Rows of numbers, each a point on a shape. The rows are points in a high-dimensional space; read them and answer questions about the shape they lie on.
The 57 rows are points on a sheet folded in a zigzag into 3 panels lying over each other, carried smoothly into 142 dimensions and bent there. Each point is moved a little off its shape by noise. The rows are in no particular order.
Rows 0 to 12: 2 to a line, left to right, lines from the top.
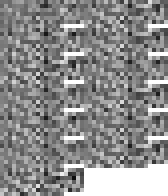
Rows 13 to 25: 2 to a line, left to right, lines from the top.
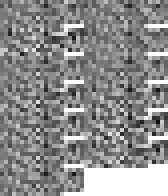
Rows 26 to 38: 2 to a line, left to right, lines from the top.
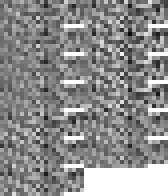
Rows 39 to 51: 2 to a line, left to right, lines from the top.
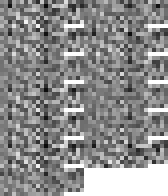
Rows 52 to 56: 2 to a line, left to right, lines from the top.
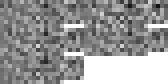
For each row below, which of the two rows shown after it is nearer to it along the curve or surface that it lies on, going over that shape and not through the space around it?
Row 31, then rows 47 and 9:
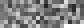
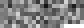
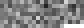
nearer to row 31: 9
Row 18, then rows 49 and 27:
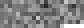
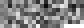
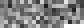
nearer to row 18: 27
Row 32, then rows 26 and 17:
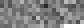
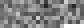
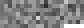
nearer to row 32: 26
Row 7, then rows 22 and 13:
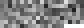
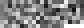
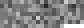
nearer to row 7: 22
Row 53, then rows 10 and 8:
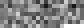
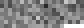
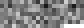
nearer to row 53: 8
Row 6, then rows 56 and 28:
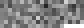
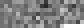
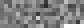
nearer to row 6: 56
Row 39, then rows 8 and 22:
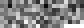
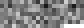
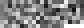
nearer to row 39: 8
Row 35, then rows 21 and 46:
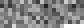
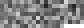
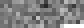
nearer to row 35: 46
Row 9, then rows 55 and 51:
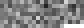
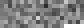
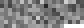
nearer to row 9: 51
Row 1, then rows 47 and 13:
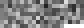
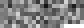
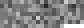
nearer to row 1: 13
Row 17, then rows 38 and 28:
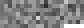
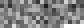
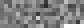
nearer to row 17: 28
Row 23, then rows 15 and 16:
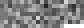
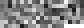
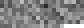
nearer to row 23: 16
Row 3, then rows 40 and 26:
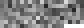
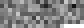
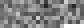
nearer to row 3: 26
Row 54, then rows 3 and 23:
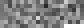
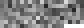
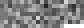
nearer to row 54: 3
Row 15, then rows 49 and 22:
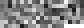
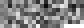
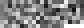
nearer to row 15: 22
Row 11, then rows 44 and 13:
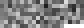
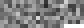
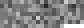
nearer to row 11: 13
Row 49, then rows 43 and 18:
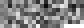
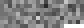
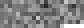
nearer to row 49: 18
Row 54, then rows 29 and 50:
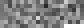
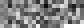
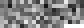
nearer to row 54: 50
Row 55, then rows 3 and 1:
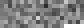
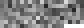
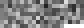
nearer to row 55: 3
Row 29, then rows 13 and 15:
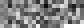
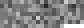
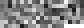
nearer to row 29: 13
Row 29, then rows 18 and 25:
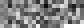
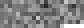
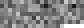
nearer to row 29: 25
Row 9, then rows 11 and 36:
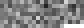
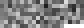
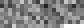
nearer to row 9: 11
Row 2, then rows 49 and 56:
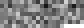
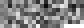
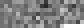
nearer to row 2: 49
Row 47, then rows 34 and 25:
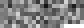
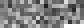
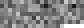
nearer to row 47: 25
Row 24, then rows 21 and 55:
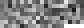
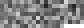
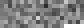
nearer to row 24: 55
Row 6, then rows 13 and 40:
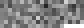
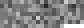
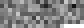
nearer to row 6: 13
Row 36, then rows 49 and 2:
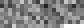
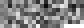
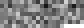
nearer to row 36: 2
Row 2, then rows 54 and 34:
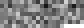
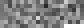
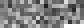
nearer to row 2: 34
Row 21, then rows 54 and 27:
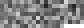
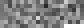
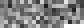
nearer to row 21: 27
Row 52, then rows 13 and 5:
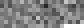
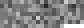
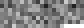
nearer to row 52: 13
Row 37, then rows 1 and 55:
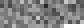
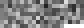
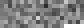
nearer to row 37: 1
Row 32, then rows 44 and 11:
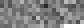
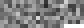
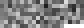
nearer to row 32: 11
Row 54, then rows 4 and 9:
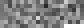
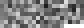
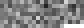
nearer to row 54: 4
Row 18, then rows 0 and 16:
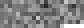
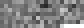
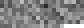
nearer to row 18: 0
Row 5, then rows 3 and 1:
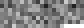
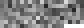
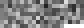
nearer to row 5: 1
